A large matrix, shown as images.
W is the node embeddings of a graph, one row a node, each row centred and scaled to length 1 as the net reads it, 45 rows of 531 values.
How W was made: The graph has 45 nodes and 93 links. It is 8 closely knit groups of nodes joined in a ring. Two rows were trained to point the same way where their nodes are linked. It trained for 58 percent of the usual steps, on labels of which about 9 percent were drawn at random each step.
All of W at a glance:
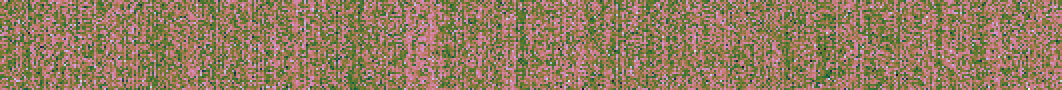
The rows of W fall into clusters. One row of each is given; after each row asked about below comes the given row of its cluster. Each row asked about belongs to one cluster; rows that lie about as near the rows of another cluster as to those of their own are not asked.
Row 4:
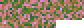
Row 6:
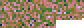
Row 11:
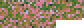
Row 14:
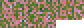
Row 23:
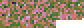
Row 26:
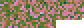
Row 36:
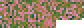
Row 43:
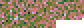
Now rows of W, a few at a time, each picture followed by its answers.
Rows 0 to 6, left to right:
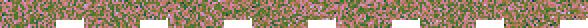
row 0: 14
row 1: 26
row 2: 4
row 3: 26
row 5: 14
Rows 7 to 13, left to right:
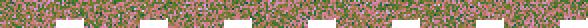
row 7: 11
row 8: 36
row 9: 11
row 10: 43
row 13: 23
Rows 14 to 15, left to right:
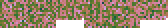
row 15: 43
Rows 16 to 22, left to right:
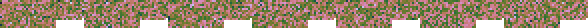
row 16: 23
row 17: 36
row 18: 4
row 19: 23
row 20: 4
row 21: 36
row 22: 6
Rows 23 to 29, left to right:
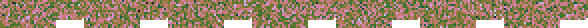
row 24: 6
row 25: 26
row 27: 23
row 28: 26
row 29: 36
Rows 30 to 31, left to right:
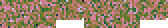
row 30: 6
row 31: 6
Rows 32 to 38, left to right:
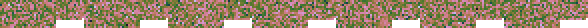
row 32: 6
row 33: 26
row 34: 11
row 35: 11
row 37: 11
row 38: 26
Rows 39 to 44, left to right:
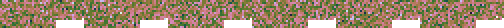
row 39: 23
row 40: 43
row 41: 23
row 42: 14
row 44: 36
